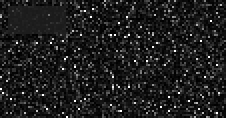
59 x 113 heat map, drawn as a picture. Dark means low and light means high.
The halves do not mirror each other. No row or column stands out. The top left is the smoothest part. On average the colour sits 10% of the way up the scale. Most values sit low, with a long tail of high ones. An odd patch, calmer than its surroundings, sits in the top left. No regular stripes run through it.
